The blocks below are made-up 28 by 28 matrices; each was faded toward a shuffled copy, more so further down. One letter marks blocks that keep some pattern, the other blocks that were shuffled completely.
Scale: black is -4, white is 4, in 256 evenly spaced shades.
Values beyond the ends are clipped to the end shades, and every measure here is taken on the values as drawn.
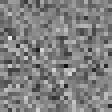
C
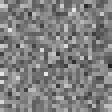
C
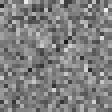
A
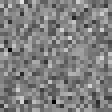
C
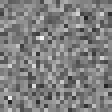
A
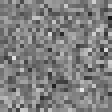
A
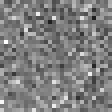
C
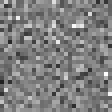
C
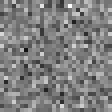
A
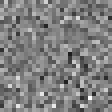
C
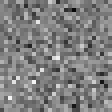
A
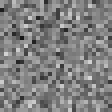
C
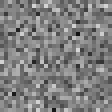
C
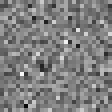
A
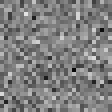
C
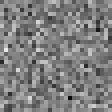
A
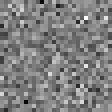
A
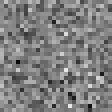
A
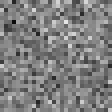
A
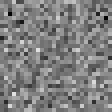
A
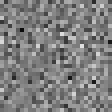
C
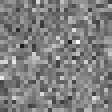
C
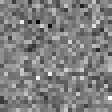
A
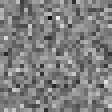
C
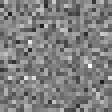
A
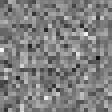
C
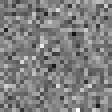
A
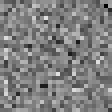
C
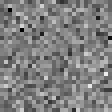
A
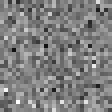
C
